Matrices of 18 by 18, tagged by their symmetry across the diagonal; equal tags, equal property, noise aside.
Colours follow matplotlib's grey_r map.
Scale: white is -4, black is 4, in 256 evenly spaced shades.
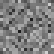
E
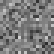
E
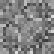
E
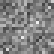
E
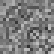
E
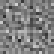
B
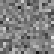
B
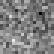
B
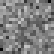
E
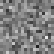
B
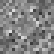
E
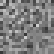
E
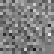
B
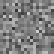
B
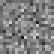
E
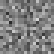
B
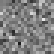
B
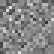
E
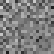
E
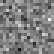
B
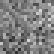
B
